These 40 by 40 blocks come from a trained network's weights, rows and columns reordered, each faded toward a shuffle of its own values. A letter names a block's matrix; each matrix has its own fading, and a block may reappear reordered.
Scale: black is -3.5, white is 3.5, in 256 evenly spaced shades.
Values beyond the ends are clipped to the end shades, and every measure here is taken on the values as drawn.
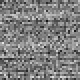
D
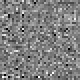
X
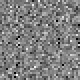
X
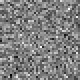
X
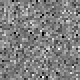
X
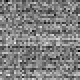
D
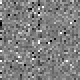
X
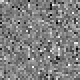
X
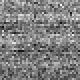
D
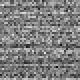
D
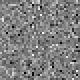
X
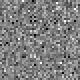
X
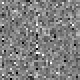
X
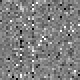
X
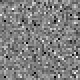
X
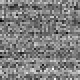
D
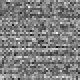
D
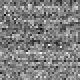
D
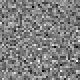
X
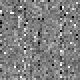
X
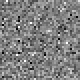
X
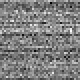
D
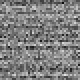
D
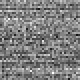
D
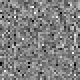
X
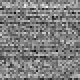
D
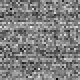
D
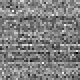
D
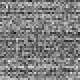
D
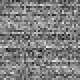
D
